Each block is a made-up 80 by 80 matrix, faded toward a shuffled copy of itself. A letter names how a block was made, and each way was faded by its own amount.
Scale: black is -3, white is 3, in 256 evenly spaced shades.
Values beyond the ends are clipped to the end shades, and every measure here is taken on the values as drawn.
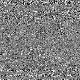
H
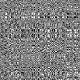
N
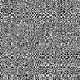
N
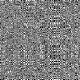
N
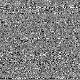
H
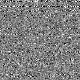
H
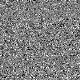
H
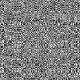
N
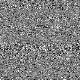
H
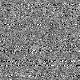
H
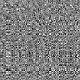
N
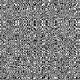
N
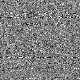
H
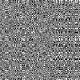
N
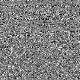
H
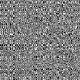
N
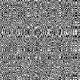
N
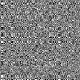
N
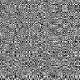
N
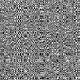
N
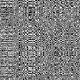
N
